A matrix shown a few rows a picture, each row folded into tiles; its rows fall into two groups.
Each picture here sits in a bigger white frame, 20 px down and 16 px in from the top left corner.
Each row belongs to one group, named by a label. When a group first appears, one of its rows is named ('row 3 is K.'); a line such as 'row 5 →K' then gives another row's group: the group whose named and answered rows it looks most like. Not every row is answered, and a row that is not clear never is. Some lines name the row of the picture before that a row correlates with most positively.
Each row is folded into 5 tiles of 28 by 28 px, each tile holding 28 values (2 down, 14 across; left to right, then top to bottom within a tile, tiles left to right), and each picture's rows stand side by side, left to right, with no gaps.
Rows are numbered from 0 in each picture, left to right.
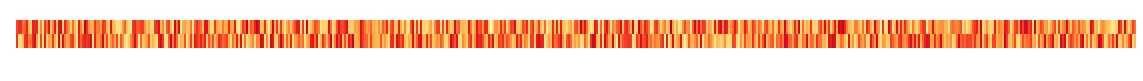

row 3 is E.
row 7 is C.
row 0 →C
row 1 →E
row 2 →E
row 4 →C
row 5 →C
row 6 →E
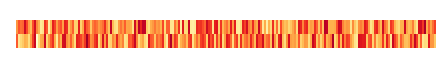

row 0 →C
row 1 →E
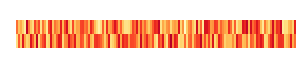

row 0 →E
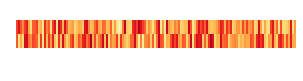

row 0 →C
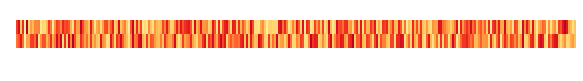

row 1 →C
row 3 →C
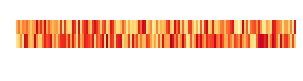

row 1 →E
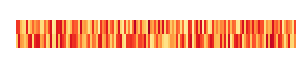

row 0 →E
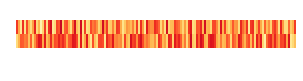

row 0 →E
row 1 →E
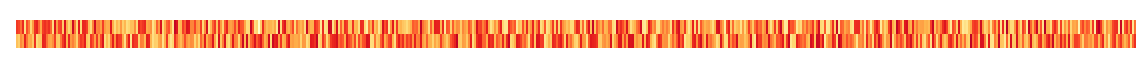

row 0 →C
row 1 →C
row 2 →E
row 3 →E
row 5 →E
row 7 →E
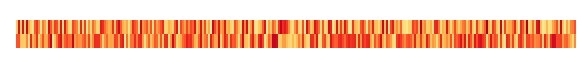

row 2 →E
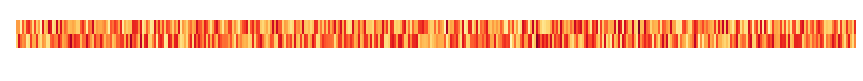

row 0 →E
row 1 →E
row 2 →C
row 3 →E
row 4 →C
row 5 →E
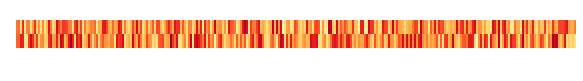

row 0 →E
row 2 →E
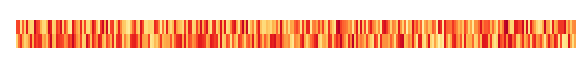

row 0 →E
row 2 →E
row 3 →C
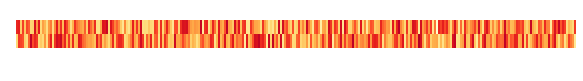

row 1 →C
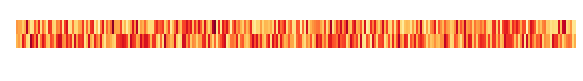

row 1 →C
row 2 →E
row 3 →C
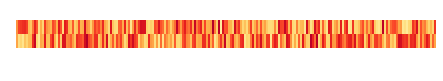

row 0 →C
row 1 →C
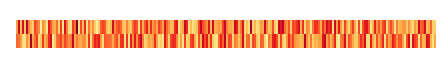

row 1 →C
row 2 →C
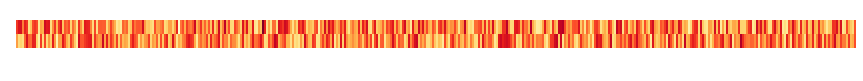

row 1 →C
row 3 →C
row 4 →E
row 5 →E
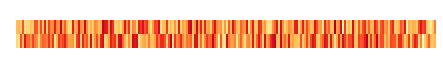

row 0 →C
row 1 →E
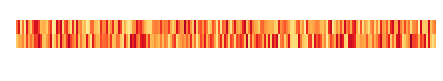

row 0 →E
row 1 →C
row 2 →E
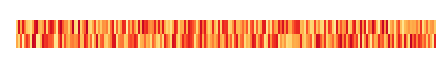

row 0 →C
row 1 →C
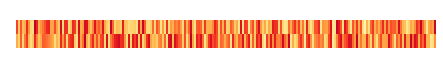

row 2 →E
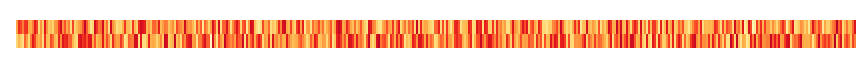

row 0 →C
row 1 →C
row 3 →E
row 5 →E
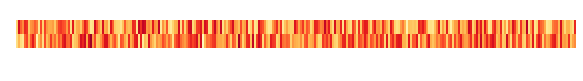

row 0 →C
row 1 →E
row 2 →C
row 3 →E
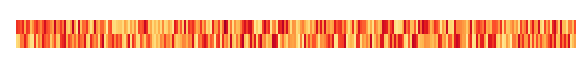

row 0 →C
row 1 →C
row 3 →E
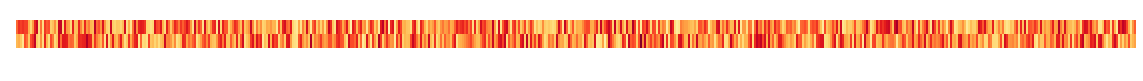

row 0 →C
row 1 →C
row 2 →E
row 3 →C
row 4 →C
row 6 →C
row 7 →C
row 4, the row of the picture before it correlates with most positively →0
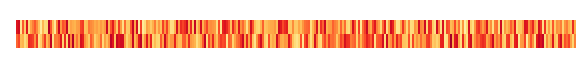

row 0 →E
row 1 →C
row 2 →C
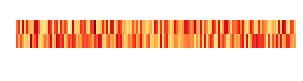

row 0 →E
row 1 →C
